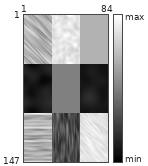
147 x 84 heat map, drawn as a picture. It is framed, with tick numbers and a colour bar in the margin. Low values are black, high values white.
The table splits into 3 rows of 3 panels. Panel 1,1: high, slanting down to the right. Panel 1,2: very high, blotchy, faint in contrast. Panel 1,3: high, flat. Panel 2,1: very low, smooth, faint in contrast. Panel 2,2: middling, flat. Panel 2,3: very low, smooth, faint in contrast. Panel 3,1: high, streaked across. Panel 3,2: low, streaked downward. Panel 3,3: very high, slanting down to the right, faint in contrast.
